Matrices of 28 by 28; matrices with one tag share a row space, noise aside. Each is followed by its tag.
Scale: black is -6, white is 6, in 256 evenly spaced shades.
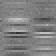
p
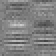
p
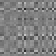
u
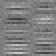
p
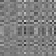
u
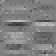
p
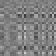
u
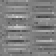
p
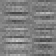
p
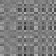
u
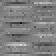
p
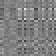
u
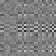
u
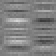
p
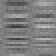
p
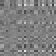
u
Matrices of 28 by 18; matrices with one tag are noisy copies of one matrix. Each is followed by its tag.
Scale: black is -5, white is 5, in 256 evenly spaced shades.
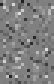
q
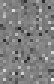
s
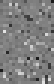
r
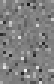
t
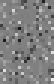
s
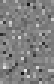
t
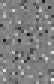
s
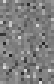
t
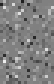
q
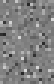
t
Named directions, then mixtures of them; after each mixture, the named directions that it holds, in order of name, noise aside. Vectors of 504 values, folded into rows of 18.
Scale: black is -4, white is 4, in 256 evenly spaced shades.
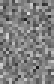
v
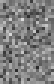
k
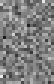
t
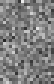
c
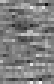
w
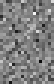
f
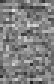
t, v, w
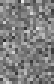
c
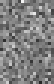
c, f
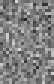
v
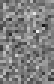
f, k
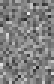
v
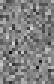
f, k, v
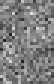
c, k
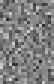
f, v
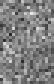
c, k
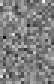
t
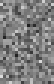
f, t
